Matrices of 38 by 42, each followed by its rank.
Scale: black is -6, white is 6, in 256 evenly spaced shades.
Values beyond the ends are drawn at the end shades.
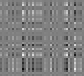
one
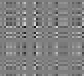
one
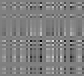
one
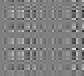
one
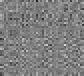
five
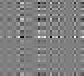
one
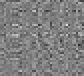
five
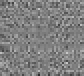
five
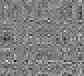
five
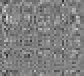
five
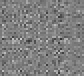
five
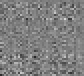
five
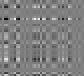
one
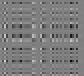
one
